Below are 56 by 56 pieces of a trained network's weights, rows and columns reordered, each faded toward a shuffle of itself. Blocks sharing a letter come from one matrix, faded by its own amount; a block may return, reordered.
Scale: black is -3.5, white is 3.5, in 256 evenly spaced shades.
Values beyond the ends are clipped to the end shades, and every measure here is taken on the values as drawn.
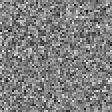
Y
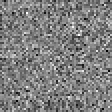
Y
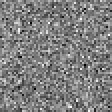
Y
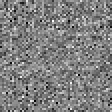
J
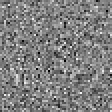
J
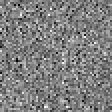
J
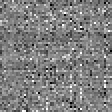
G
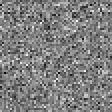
J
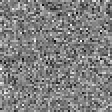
J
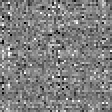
G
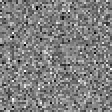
J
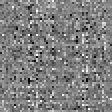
G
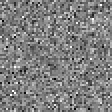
J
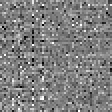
G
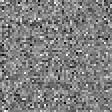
J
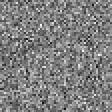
Y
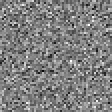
J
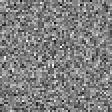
Y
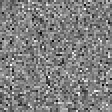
J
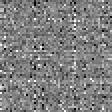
G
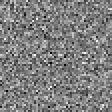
J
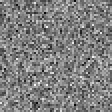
Y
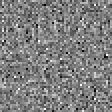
J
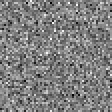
J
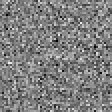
Y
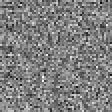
Y
